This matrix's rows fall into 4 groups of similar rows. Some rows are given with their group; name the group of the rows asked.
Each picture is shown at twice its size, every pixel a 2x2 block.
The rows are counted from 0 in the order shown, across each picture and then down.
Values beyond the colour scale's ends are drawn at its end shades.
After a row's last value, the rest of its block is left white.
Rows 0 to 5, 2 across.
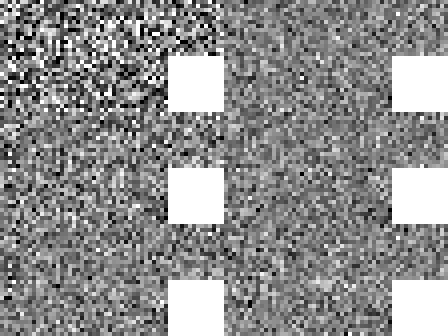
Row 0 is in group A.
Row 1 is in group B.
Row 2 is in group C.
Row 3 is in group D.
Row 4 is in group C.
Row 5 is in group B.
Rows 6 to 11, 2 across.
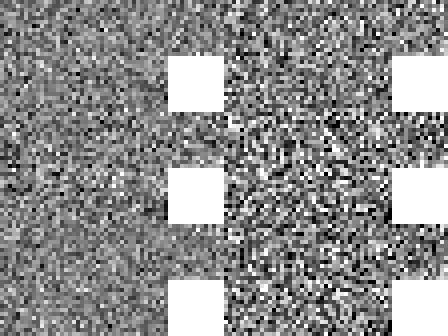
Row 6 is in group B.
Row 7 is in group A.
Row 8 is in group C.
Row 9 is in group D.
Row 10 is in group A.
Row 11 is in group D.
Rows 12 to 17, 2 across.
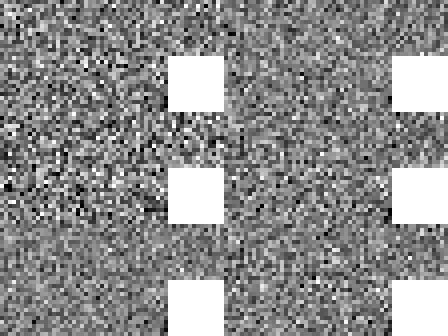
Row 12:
D
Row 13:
B
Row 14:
C
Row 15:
D
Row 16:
D
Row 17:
D
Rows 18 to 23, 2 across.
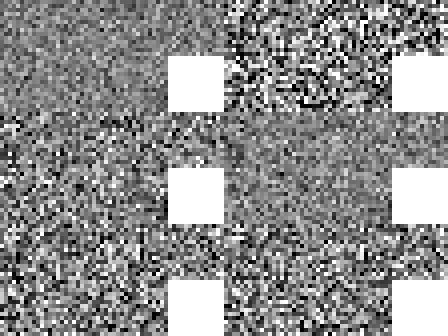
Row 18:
B
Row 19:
A
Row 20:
C
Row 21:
C
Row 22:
A
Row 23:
A
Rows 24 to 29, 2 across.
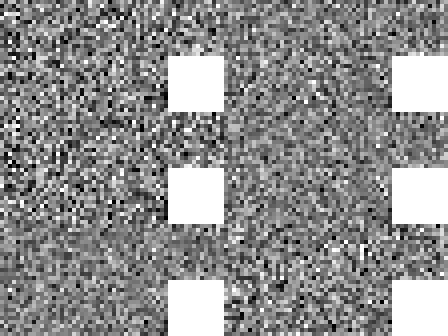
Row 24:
C
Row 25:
D
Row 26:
C
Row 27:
D
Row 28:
D
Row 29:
A
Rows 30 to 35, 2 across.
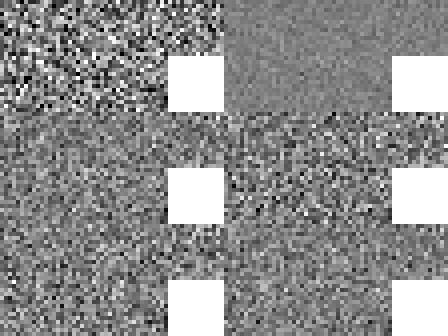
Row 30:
B
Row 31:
B
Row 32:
D
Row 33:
D
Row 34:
C
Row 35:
D
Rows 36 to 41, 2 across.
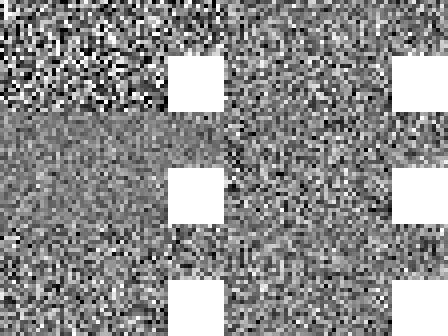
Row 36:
D
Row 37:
D
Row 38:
D
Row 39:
C
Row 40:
C
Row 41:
D
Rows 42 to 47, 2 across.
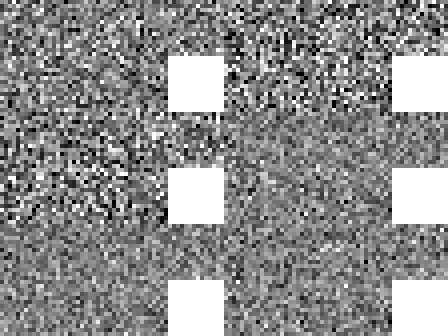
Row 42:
A
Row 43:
C
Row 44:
D
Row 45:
B
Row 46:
B
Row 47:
C
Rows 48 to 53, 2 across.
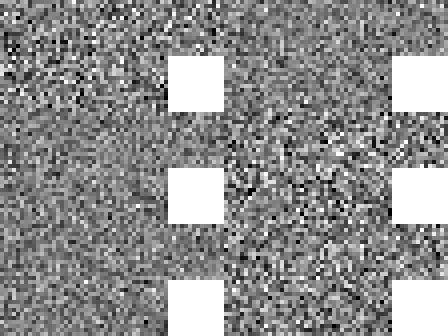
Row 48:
C
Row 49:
A
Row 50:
C
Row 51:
B
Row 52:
D
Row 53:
A
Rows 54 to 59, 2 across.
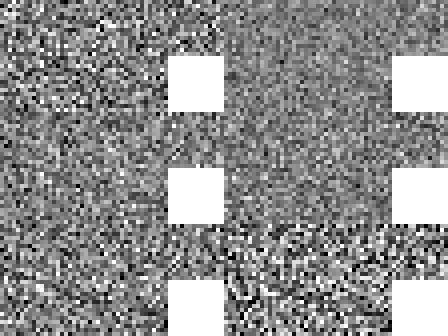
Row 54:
A
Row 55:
C
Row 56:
B
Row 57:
A
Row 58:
B
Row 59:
B
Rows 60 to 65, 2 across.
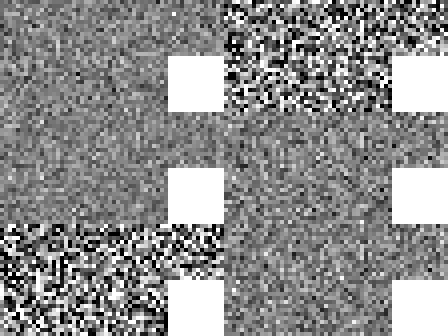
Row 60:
B
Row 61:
C
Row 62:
A
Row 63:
A
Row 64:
C
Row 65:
A
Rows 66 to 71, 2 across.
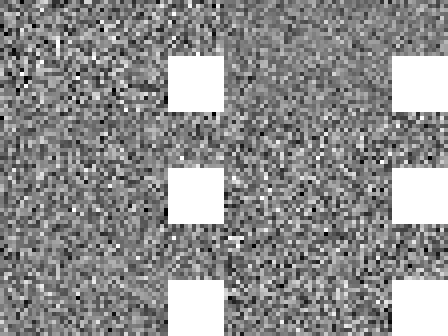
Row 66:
B
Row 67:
B
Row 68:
D
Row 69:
A
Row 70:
B
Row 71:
C
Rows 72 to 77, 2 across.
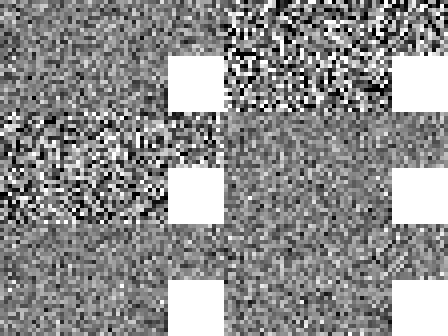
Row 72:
C
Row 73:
B
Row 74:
A
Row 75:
D
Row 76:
C
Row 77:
B
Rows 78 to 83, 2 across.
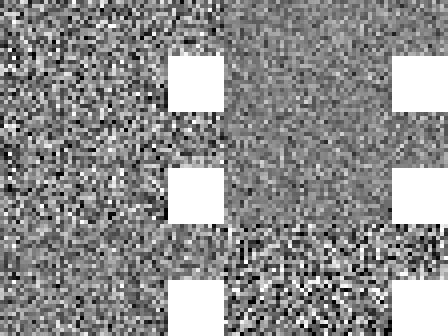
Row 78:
C
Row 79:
A
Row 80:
C
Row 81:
B
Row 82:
C
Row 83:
D
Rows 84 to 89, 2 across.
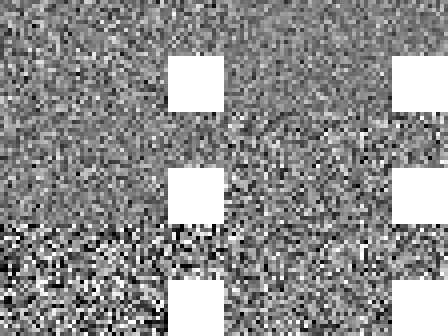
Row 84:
B
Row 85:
D
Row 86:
D
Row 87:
A
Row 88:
C
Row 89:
A
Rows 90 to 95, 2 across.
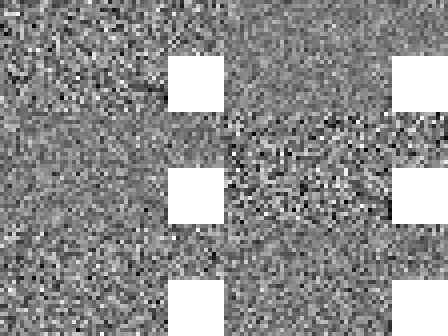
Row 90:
B
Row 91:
D
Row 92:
D
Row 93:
C
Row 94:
A
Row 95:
D
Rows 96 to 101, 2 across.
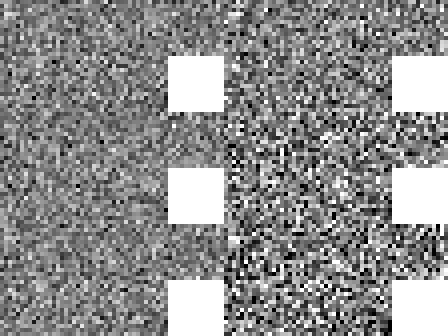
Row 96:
D
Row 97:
A
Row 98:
B
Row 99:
C
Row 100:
D
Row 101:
D
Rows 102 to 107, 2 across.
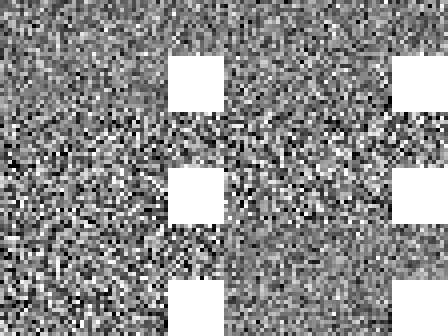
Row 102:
B
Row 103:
D
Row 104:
C
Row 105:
B
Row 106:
B
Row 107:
C
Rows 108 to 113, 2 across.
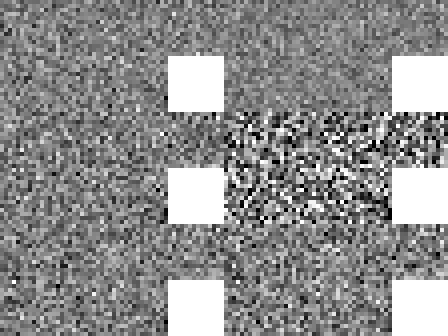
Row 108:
B
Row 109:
A
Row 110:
D
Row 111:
B
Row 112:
C
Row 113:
C
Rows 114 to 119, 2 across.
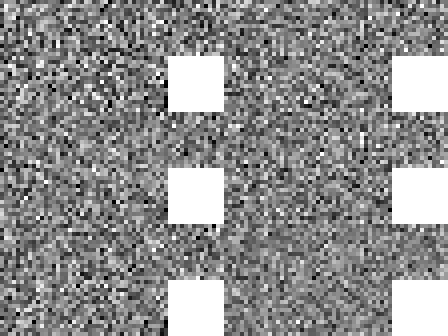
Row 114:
D
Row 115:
A
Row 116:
B
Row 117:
A
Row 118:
D
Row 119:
A
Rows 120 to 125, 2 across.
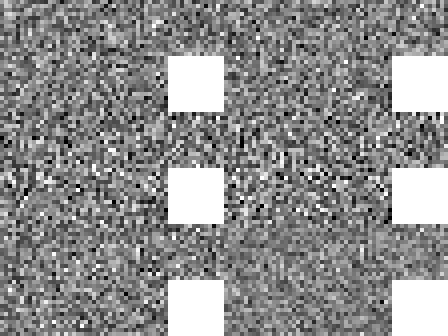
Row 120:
D
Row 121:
C
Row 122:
B
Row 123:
D
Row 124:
A
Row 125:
A
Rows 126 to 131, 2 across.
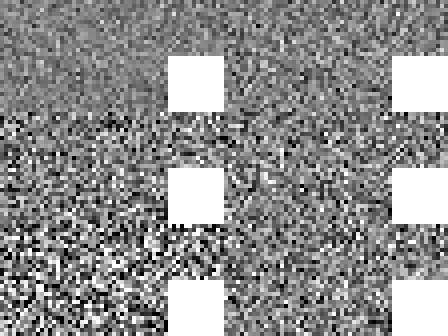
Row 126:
B
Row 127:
B
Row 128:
C
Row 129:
B
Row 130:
B
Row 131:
C
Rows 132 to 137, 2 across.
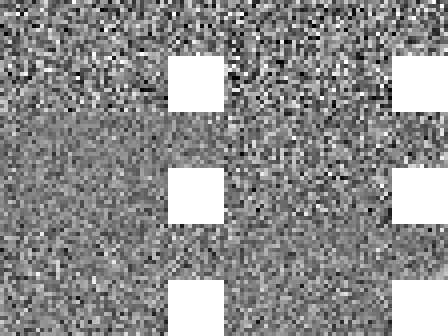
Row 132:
B
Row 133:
C
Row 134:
C
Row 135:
D
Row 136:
B
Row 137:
D
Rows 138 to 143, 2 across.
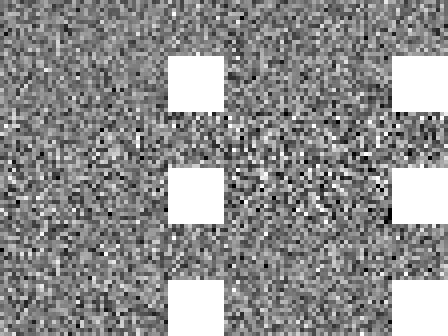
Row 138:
B
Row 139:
C
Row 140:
A
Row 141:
D
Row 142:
B
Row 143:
A
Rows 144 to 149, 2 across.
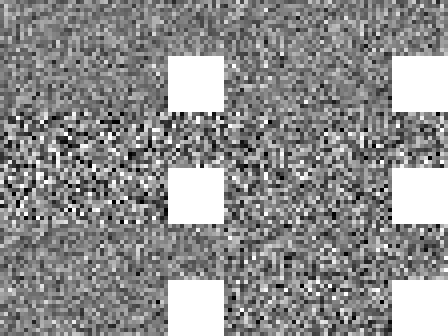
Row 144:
D
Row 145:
A
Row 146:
B
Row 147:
A
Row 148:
A
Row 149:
D
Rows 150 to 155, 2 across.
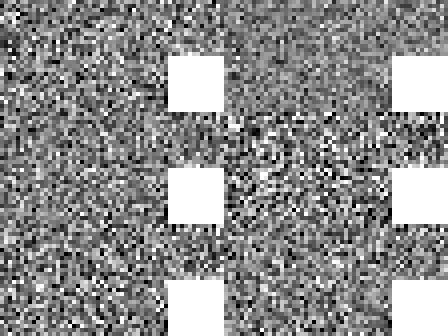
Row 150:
C
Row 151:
C
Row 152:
D
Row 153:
D
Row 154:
D
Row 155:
B
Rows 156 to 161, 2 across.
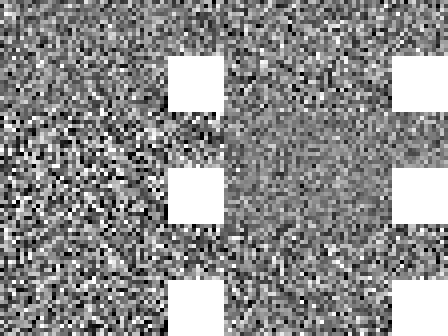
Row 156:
D
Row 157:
B
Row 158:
D
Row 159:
C
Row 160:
D
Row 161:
B
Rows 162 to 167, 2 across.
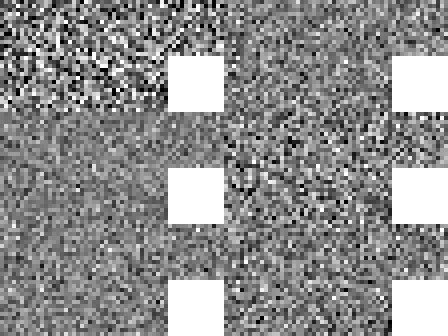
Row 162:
B
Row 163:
C
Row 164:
B
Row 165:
B
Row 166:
A
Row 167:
D
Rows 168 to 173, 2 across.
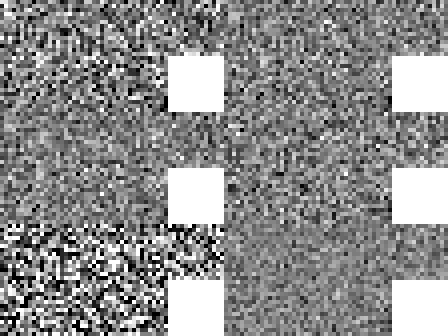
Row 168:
D
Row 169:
D
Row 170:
D
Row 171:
C
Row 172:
A
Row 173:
C
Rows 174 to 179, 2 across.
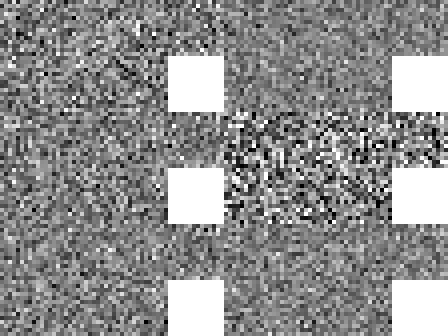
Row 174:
A
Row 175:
B
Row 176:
D
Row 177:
A
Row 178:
D
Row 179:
A
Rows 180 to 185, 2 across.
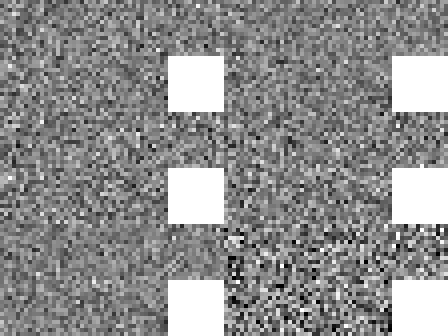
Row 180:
A
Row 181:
C
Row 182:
A
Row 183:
B
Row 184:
B
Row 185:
C
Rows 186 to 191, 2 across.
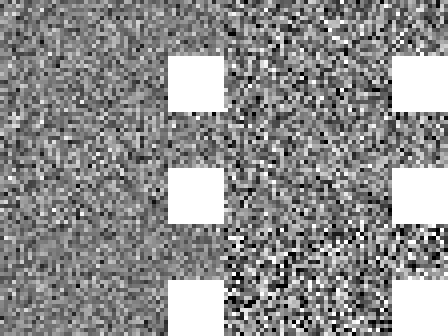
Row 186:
A
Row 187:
B
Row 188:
A
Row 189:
B
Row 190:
D
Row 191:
C
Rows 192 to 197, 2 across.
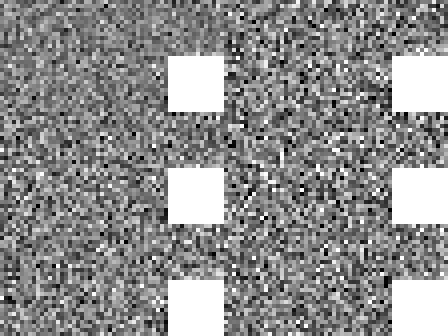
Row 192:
D
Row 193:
C
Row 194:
D
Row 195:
B
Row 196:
C
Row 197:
A
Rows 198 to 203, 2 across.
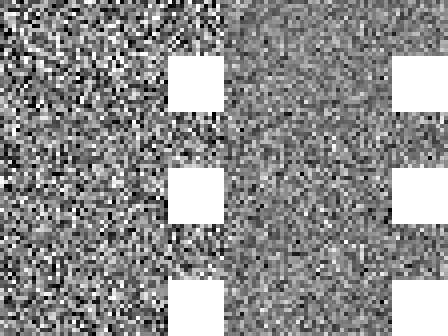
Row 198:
B
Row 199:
A
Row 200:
C
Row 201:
D
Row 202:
C
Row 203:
A
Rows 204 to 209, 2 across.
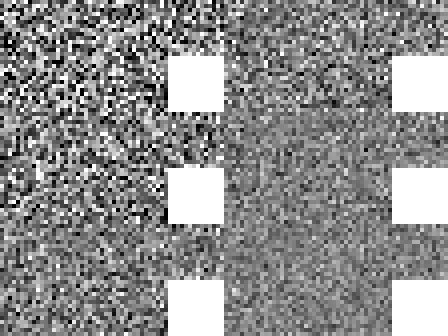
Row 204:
C
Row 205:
A
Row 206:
D
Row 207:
C
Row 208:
D
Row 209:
A
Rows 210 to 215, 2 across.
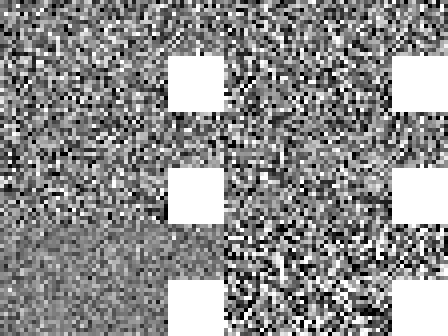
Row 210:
B
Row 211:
B
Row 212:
C
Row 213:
B
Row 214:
A
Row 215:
B
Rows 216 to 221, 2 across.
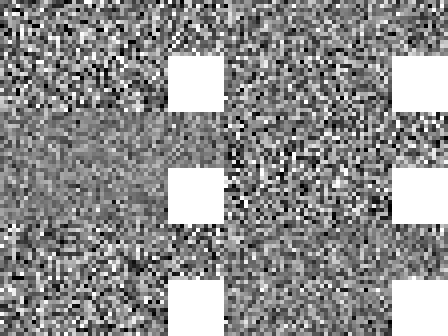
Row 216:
B
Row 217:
D
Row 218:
B
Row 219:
C
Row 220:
A
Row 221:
D
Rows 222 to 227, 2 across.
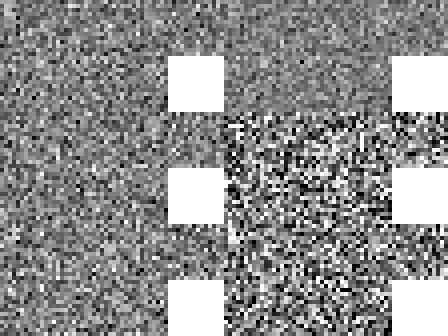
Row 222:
D
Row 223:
D
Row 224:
B
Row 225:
C
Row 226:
A
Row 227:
D
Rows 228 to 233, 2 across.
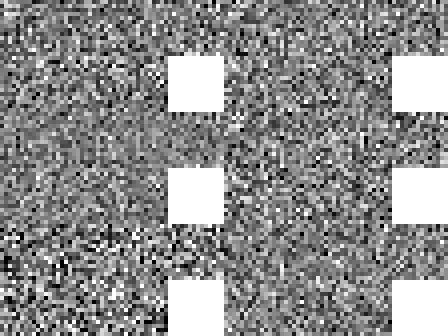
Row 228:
D
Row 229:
A
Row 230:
D
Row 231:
A
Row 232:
C
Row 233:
B
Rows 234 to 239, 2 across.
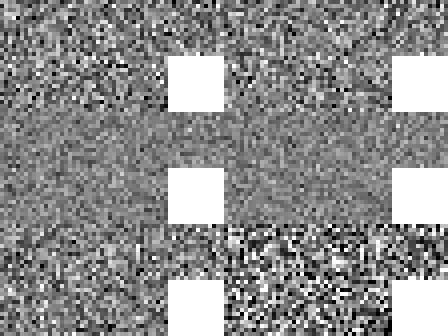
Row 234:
D
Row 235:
B
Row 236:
C
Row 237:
B
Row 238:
A
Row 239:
D
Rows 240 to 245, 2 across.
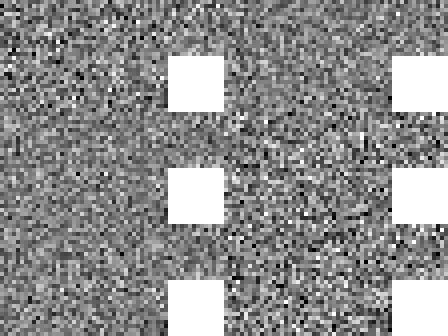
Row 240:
C
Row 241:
B
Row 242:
D
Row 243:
A
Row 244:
D
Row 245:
C
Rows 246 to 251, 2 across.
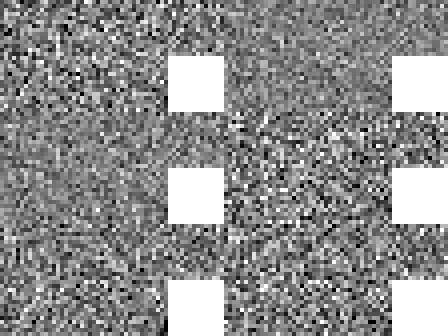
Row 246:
B
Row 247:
B
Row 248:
B
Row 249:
A
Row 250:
D
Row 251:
D
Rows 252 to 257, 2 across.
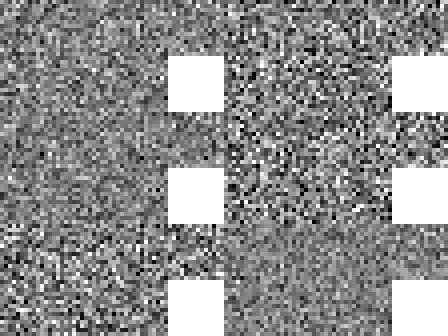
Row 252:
A
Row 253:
D
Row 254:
A
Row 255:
C
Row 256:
A
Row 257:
C
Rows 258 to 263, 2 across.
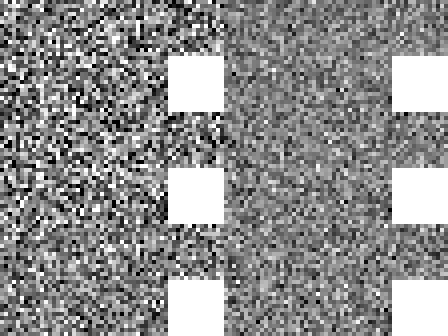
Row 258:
A
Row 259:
B
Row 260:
B
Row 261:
B
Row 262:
A
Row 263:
C
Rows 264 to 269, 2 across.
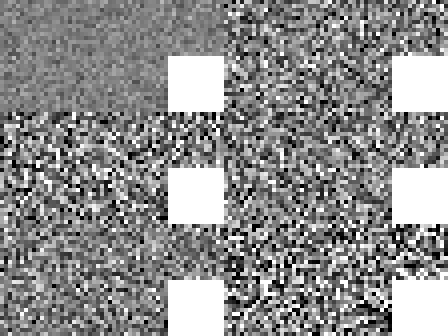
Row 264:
C
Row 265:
A
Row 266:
B
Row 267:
B
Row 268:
D
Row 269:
C
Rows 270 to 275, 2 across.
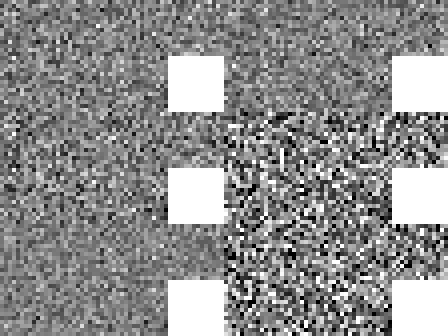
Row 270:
C
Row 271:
A
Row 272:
C
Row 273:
B
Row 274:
D
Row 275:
B
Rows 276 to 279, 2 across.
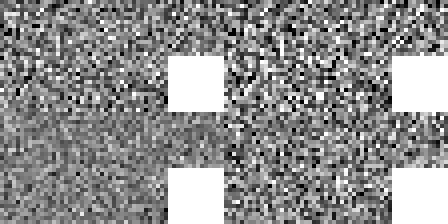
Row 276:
B
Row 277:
B
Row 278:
D
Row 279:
C
